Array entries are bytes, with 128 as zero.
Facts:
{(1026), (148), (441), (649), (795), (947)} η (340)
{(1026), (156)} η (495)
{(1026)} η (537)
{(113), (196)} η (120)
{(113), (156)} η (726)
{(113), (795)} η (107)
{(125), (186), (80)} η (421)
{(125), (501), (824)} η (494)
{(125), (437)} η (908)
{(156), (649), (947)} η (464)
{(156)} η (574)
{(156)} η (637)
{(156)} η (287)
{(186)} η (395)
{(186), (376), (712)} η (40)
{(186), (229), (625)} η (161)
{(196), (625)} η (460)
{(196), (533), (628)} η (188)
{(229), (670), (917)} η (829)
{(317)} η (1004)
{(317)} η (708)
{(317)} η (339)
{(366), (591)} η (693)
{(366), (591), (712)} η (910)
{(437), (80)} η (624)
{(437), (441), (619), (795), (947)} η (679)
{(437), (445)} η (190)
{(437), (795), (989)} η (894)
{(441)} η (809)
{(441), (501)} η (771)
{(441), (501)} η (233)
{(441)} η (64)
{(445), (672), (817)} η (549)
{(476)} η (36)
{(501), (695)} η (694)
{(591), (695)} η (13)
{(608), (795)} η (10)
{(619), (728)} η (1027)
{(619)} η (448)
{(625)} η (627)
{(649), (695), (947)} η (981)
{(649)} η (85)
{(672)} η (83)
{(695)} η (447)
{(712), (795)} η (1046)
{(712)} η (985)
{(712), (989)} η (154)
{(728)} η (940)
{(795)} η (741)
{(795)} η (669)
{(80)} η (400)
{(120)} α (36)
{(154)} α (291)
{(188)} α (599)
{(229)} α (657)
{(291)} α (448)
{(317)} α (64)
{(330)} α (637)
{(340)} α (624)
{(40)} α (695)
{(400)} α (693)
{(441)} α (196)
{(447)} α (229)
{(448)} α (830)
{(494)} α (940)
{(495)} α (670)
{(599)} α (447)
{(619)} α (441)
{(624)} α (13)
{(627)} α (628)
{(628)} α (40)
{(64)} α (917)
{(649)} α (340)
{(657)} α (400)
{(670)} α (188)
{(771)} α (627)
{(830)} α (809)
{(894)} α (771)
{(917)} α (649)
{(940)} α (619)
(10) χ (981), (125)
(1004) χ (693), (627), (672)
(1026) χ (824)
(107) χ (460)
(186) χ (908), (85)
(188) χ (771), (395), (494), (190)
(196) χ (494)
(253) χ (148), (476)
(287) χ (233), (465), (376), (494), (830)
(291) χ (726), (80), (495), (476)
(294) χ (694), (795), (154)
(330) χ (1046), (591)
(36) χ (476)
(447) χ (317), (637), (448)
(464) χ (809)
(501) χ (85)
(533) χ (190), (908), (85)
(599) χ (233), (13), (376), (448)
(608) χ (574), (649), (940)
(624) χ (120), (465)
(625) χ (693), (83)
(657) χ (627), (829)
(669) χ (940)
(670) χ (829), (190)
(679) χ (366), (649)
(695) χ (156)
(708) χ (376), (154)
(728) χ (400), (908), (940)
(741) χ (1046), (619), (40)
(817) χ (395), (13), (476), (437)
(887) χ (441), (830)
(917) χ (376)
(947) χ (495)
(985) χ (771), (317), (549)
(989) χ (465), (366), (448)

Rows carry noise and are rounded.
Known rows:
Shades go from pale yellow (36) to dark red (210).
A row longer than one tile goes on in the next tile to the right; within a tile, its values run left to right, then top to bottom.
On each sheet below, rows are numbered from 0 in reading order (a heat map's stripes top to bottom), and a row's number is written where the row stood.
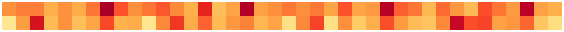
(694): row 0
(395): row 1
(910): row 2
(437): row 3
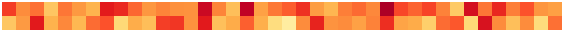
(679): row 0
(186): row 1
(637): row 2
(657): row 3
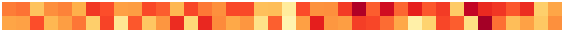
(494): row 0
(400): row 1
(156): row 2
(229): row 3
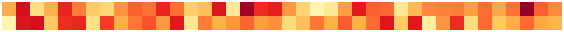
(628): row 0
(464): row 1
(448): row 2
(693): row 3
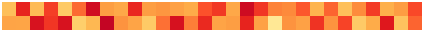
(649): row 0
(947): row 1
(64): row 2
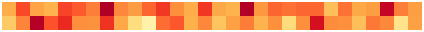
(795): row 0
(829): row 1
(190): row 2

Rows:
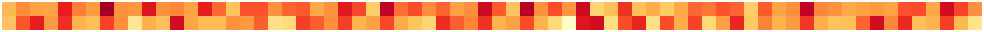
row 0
(712)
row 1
(10)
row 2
(533)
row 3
(625)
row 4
(627)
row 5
(1046)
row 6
(501)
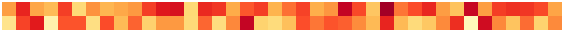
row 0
(40)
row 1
(107)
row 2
(196)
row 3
(447)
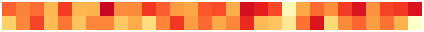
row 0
(421)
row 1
(287)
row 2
(695)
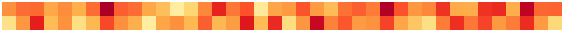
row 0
(13)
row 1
(830)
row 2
(148)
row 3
(113)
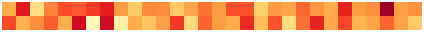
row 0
(619)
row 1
(154)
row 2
(376)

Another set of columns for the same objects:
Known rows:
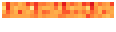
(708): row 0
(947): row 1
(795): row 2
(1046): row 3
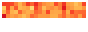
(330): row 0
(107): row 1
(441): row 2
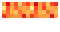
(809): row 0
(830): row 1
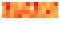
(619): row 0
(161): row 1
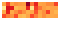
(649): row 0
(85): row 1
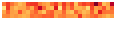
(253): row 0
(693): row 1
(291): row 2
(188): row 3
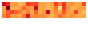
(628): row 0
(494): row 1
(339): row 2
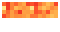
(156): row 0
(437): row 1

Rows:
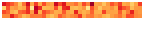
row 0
(229)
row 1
(340)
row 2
(910)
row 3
(186)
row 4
(940)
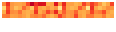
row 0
(679)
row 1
(670)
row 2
(1027)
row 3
(817)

